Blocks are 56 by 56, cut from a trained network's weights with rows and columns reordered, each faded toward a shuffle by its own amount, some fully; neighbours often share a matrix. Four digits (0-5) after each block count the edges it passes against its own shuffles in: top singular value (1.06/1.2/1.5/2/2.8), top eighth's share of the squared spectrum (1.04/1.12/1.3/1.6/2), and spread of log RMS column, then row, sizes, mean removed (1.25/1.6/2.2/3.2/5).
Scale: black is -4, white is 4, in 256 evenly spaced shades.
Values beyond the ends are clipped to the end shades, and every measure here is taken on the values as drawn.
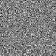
3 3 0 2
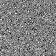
1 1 0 0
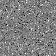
0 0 0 0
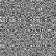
4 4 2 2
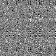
3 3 2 1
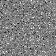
2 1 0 0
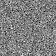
0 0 0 0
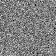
2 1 0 0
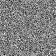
0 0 0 0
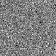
3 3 0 0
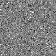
3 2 0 1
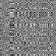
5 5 3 3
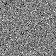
0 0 0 0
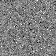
0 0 0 0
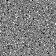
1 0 0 0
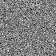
0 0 0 0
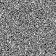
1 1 0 0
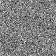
1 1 0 0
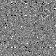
3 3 1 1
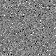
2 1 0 0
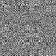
4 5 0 3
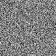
2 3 0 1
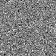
2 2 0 0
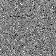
2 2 0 0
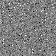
1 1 0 0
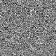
3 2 0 1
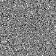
3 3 1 1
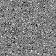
2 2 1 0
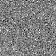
3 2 0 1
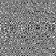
4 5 1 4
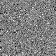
2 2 0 1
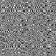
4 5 0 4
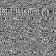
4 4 0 3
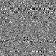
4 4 0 3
